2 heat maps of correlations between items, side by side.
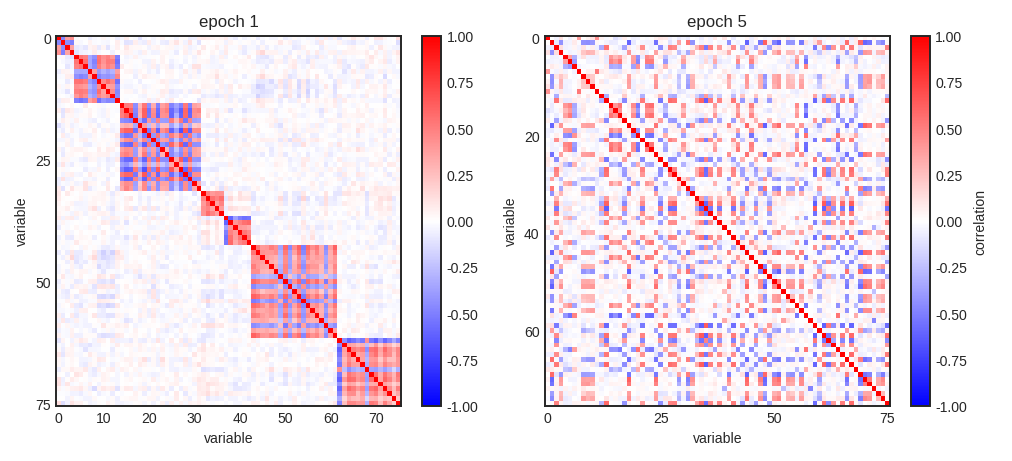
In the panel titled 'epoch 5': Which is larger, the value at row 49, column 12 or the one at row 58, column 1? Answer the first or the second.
the first
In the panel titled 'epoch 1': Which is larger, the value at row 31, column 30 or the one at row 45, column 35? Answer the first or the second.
the first
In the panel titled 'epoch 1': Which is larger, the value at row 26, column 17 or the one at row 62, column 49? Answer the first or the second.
the first
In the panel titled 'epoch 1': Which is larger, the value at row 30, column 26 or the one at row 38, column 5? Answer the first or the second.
the second
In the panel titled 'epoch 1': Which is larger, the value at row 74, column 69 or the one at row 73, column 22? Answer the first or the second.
the first
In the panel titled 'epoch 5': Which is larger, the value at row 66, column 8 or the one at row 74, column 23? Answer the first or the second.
the second
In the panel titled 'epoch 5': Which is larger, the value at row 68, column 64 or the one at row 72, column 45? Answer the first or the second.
the first
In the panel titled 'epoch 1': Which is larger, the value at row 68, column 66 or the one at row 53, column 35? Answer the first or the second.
the second
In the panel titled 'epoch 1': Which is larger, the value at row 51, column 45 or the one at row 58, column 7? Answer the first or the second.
the second
